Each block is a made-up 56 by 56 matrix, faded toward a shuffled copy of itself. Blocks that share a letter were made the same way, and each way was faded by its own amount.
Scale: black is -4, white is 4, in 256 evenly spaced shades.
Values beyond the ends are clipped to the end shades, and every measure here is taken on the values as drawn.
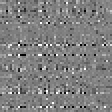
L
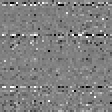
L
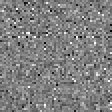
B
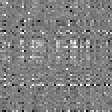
L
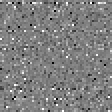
B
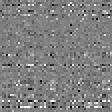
L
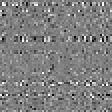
L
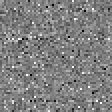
B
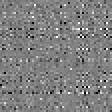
L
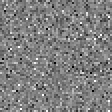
B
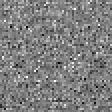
B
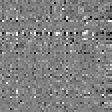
L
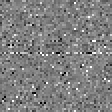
B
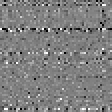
L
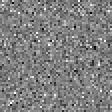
B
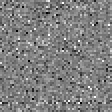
B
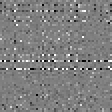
L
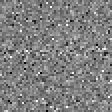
B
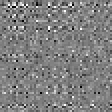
L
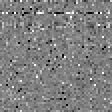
B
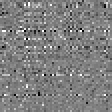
L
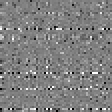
L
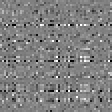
L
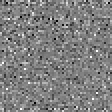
B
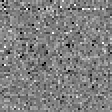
B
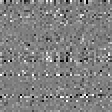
L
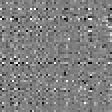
L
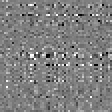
L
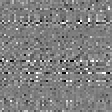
L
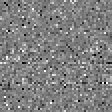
B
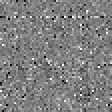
B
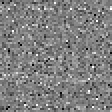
B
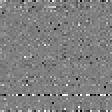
L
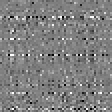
L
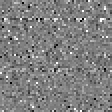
B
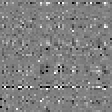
L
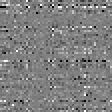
L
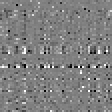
L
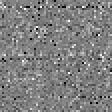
B
